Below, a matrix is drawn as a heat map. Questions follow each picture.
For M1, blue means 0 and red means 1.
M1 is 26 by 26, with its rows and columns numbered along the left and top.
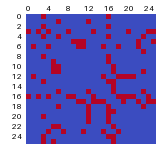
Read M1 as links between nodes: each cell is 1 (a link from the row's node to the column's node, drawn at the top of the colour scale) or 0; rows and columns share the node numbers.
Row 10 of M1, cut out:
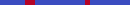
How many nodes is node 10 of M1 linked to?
3
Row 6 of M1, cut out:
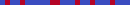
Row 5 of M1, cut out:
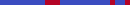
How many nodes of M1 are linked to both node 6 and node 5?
3
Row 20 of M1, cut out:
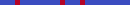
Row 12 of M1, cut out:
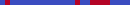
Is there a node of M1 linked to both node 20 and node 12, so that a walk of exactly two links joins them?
no
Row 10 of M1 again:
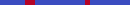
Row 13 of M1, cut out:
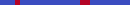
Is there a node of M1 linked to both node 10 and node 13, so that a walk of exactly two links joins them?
yes
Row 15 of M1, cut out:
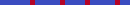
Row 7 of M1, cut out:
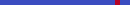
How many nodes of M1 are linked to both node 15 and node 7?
1
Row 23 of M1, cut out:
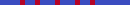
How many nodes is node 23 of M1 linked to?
5
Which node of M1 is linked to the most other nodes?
node 16
